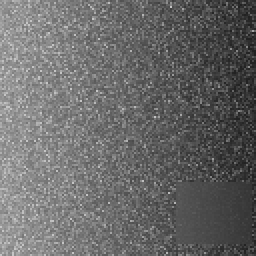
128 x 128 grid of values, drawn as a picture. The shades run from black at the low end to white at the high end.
Grain: fine. Slope: up to the left. Odd patch: calmer, in the bottom right. Stripes: none. Odd rows or columns: none.
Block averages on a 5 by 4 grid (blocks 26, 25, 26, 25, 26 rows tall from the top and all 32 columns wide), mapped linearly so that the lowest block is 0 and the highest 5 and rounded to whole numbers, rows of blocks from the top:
5 3 2 0
5 3 2 0
5 3 2 0
5 3 2 0
5 3 2 0
